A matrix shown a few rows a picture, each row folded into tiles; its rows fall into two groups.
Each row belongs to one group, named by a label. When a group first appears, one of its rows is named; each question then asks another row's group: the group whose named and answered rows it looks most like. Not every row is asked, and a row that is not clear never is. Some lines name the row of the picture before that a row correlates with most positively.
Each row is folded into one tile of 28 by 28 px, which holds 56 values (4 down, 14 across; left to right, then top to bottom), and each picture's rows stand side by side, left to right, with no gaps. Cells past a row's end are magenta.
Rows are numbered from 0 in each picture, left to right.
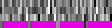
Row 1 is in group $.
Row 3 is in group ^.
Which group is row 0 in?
$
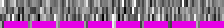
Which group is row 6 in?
$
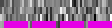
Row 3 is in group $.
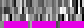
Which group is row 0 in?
$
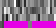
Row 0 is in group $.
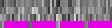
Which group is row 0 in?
^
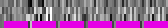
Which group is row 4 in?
^
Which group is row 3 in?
^
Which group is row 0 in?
$
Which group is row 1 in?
^
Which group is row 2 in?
^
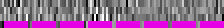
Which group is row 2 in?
$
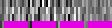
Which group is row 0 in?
^
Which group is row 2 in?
^
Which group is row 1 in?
$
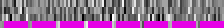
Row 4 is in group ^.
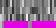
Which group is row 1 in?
$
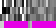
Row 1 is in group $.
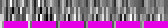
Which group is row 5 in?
^
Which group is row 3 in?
^
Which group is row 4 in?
^
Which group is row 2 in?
^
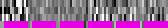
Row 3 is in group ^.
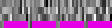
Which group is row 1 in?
$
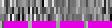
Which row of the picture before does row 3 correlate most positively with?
0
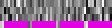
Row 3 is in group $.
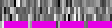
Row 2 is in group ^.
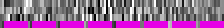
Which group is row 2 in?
$
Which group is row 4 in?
$
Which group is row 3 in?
$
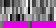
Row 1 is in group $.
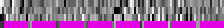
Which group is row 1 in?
^
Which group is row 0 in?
^
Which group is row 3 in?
$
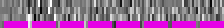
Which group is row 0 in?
$
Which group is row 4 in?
$
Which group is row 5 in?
^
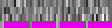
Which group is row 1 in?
^
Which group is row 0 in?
$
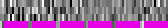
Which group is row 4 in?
^
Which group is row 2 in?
$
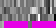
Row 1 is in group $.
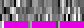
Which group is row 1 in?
^
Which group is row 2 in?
^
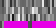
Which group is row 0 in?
^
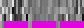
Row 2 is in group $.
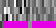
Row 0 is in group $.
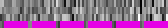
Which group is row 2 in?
$
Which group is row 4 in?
$
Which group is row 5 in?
$
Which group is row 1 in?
$
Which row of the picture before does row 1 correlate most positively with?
1
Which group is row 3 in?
^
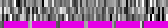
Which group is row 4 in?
$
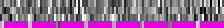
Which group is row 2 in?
$
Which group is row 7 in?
$
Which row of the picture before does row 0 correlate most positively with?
1
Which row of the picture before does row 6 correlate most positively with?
0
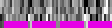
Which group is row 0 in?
^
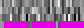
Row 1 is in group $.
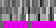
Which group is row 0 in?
$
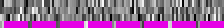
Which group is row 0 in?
^
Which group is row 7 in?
^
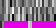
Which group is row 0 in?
^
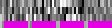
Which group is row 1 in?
$
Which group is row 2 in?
^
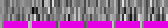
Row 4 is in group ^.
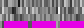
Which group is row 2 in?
$
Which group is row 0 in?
$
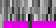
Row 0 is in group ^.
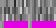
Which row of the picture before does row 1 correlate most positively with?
0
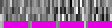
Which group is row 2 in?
$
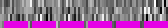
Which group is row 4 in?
$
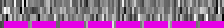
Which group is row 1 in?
$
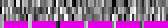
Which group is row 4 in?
^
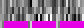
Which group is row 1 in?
^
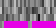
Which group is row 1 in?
$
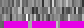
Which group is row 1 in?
$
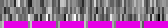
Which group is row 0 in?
$
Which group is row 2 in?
^
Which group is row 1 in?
^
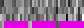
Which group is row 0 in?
^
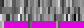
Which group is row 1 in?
^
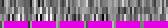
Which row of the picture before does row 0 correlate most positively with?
0
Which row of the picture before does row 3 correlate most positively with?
2
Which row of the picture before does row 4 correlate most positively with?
2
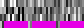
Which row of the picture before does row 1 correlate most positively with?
4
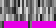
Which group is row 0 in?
$
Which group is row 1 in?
^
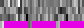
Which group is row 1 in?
^
